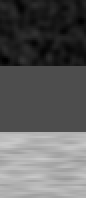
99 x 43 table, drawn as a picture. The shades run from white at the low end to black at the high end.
It is made of 3 by 1 panels. Panel 1,1: very high, blotchy, faint in contrast. Panel 2,1: high, flat. Panel 3,1: low, streaked across, faint in contrast.
